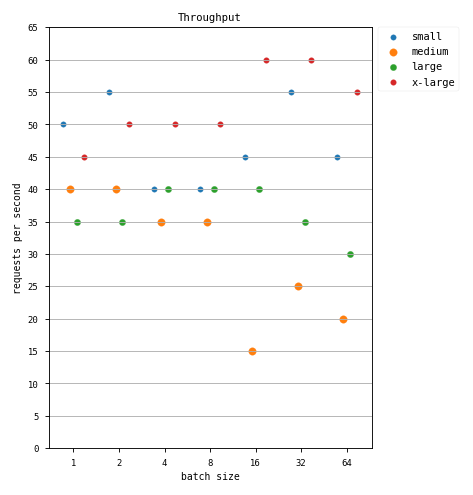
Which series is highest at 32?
x-large
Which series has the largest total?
x-large
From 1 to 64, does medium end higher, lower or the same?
lower
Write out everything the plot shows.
Title: Throughput
x-axis: batch size, ticks 1 2 4 8 16 32 64
y-axis: requests per second, ticks 0 5 10 15 20 25 30 35 40 45 50 55 60 65
Legend: small, medium, large, x-large
Values:
small: 50 55 40 40 45 55 45
medium: 40 40 35 35 15 25 20
large: 35 35 40 40 40 35 30
x-large: 45 50 50 50 60 60 55
